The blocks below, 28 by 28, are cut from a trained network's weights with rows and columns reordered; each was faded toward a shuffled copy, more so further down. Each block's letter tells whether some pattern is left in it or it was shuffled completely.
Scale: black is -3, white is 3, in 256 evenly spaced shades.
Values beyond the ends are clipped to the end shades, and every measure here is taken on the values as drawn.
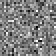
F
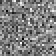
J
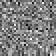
F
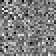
F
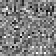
F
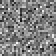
J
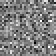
F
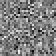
F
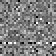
F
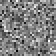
J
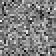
J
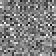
F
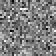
J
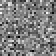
F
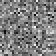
F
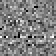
F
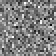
J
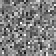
J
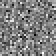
J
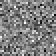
J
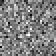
J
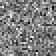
J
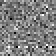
F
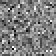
J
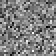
J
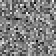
J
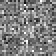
F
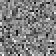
J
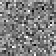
J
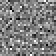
F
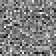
F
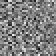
F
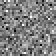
J
